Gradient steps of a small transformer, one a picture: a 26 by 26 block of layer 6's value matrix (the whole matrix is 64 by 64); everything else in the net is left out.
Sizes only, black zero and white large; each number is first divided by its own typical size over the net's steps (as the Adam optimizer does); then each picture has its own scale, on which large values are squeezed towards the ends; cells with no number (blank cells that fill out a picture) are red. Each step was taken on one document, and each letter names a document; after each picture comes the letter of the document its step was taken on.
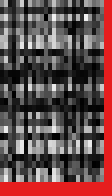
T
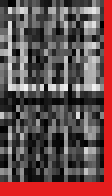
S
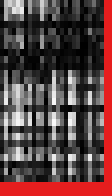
T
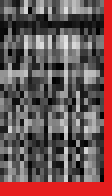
S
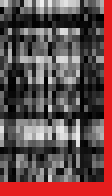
S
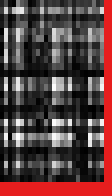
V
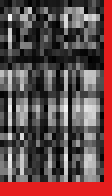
S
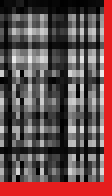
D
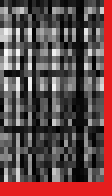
V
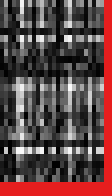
T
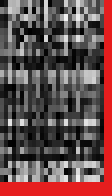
S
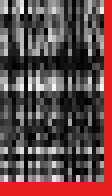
T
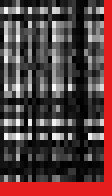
V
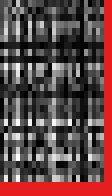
V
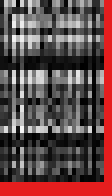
D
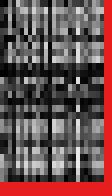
S
